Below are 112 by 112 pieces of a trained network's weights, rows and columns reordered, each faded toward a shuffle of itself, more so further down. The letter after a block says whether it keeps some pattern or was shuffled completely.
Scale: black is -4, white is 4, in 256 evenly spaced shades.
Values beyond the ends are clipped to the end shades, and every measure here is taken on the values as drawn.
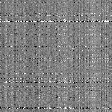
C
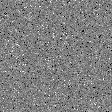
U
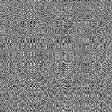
C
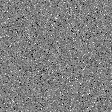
U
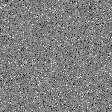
U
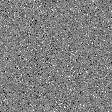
U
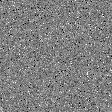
U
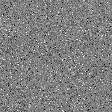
U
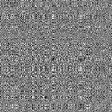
C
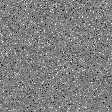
U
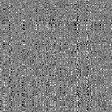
C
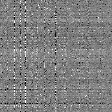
C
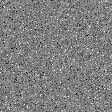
U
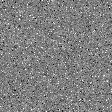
U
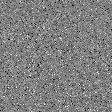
U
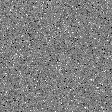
U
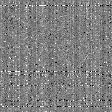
C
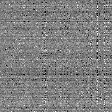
C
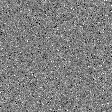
U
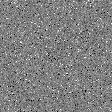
U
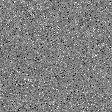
U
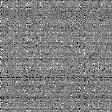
C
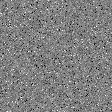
U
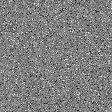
U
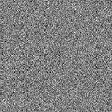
C
